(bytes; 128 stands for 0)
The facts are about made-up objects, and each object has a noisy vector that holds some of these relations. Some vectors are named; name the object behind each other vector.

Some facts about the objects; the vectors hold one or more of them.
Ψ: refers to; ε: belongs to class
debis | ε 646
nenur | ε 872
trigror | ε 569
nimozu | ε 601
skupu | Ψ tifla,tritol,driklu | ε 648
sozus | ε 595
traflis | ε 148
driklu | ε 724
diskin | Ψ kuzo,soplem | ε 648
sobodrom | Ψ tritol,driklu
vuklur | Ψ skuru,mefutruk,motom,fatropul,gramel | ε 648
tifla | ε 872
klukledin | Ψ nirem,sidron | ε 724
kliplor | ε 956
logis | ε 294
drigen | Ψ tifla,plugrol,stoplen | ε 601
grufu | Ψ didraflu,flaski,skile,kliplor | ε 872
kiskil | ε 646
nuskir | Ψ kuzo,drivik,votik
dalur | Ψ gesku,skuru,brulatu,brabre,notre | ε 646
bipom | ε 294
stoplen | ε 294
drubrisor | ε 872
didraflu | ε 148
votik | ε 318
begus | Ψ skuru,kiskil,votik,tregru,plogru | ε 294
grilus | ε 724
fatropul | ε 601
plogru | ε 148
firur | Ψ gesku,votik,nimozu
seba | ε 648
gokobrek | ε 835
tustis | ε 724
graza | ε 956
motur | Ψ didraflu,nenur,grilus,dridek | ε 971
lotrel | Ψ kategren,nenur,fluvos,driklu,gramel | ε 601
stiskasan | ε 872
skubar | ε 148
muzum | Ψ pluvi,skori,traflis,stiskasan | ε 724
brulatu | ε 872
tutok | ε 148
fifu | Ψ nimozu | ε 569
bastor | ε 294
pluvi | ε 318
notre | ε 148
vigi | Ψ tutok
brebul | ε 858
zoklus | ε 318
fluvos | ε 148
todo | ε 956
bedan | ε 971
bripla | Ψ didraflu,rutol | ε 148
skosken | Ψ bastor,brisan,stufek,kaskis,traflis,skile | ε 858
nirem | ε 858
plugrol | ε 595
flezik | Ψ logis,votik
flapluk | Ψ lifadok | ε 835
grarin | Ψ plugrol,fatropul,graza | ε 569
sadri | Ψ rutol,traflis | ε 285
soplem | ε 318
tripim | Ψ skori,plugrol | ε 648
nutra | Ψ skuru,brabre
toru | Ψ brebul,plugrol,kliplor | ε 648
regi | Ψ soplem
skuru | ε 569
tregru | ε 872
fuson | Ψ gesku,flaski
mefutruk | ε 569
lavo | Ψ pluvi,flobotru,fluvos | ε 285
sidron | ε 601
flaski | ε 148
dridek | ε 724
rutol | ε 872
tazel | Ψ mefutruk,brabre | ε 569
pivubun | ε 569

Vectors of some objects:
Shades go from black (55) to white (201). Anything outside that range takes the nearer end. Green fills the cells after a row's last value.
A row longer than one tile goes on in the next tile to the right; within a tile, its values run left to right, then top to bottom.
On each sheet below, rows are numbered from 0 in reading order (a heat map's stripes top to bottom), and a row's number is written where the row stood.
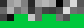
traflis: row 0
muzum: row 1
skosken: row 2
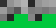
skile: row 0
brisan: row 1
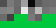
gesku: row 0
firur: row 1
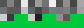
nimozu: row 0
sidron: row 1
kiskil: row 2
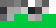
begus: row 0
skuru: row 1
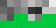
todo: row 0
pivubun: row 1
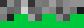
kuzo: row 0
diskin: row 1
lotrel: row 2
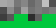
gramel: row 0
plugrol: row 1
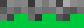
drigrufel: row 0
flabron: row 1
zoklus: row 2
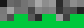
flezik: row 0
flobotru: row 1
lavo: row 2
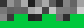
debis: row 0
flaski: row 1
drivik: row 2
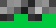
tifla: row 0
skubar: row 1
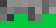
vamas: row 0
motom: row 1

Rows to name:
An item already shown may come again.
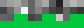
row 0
bipom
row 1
sobodrom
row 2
muzum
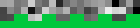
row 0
gramel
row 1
tazel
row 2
fuson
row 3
bipom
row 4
grufu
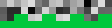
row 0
driklu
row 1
tazel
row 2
grarin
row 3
skosken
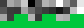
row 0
tustis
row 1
sadri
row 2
mefutruk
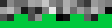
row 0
drubrisor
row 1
stoplen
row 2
fluvos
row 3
stiskasan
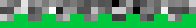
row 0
fifu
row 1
logis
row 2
vuklur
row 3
nutra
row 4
grufu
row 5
gesku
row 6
fatropul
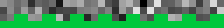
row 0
motom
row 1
dalur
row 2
klukledin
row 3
plugrol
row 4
nirem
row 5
skosken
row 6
tripim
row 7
brebul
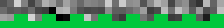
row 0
toru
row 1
drigen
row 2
nenur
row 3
fatropul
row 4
pluvi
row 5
kliplor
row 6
sozus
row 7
soplem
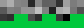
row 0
kategren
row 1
drubrisor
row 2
rutol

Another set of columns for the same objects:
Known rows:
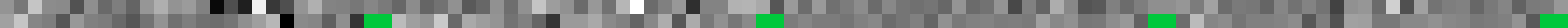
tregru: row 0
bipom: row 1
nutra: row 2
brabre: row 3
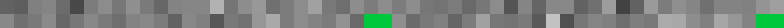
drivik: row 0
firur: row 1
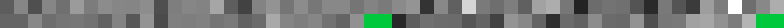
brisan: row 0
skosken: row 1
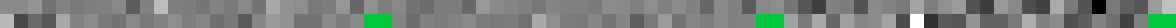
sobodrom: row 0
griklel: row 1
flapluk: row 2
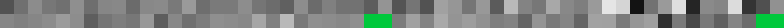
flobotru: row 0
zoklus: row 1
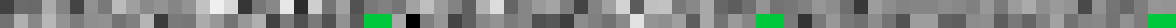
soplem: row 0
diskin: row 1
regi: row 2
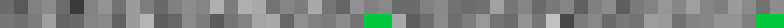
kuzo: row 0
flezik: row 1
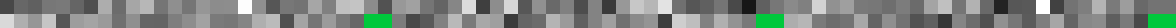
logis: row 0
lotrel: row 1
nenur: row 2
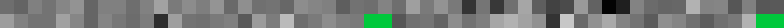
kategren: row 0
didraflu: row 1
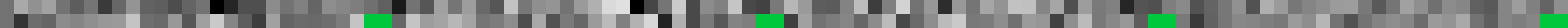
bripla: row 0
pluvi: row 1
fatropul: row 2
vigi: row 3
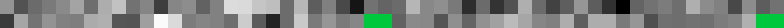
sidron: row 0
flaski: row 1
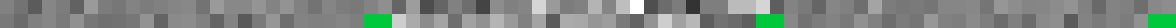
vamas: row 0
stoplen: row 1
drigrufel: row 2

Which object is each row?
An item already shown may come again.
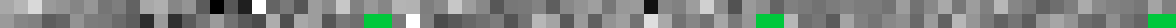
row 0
grufu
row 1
graza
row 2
tritol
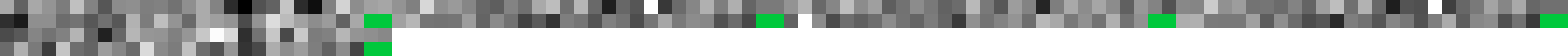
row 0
sadri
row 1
nenur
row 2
kliplor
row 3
nenur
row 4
plugrol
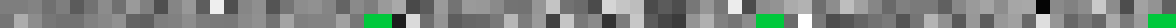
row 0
gesku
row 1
nirem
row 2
graza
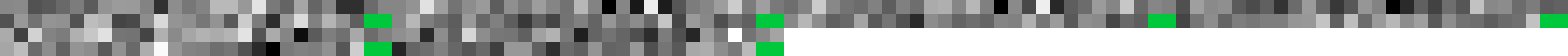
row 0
nimozu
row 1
rutol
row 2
stiskasan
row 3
traflis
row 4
klukledin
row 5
skosken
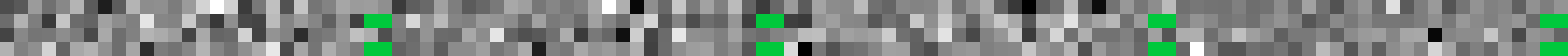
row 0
plugrol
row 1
votik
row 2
lavo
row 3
gesku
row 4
begus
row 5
dalur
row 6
skupu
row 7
graza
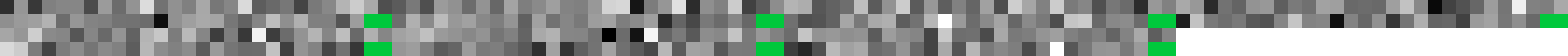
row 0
bastor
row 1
zoklus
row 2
drigen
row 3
brebul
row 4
tifla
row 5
grufu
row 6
motur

